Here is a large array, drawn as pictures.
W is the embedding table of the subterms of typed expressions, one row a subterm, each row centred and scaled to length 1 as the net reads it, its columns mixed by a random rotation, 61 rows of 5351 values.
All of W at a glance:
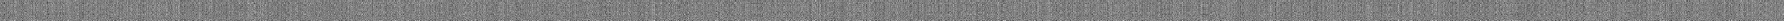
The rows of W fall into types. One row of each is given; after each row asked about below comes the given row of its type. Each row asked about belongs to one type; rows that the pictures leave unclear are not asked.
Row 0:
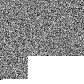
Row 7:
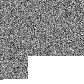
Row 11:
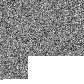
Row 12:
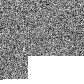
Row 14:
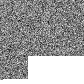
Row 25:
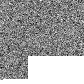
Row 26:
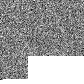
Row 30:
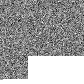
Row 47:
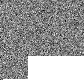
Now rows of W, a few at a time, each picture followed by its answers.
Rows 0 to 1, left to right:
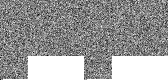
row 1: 0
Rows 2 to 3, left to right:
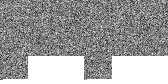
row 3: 0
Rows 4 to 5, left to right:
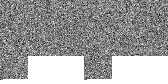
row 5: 14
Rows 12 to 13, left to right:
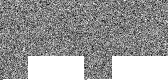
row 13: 25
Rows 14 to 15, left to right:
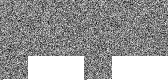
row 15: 12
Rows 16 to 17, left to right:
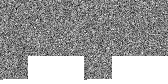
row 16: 25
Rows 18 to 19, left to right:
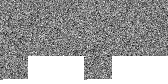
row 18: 25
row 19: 14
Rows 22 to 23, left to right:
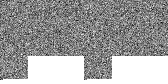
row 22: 7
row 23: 0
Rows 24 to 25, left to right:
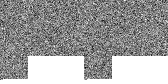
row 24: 30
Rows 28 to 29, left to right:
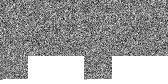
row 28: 26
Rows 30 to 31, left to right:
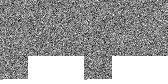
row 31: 25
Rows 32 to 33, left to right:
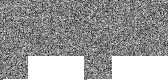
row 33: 7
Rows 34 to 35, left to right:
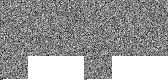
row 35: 14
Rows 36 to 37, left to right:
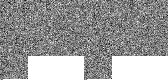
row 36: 12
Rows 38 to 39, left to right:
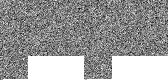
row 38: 0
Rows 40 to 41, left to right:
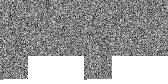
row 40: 12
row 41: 25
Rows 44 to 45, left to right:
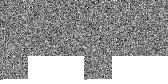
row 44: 30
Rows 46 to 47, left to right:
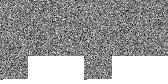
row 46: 47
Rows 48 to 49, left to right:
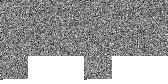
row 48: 47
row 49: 7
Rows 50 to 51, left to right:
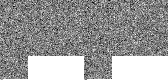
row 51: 12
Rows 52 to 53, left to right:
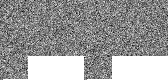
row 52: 7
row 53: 14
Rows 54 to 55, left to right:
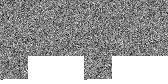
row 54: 11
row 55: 7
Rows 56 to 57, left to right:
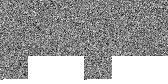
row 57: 0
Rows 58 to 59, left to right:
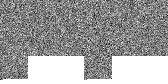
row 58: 26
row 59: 12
